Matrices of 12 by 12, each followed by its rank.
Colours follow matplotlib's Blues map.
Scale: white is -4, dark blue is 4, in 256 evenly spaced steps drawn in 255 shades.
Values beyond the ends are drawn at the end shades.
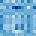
two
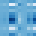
one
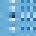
one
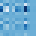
one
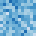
full rank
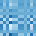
one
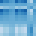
one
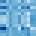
two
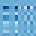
one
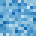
full rank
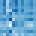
two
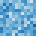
full rank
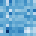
two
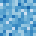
full rank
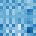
two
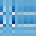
one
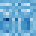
two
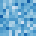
full rank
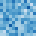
full rank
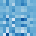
two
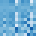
two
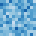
full rank
